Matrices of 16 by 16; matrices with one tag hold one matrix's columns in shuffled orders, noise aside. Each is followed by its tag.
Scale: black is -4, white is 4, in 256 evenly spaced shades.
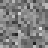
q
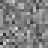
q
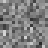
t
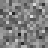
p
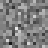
q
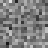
t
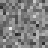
q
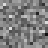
p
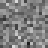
t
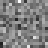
t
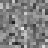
q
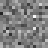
p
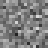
p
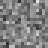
t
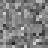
q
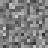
q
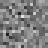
p
